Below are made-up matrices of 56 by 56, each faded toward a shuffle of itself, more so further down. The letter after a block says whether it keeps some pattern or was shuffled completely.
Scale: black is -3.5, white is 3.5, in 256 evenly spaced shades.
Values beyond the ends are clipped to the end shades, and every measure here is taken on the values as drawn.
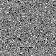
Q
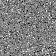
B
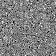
B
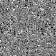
Q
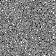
Q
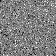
B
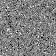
B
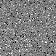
B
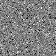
Q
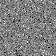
B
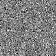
Q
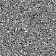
Q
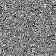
Q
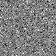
Q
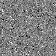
Q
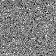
Q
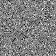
Q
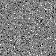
Q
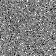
B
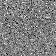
B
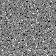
B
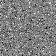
B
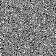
Q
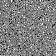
B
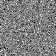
Q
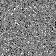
B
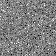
B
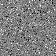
B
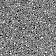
B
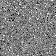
B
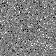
B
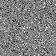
B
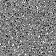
Q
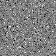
Q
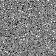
B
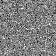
B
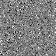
Q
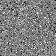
Q
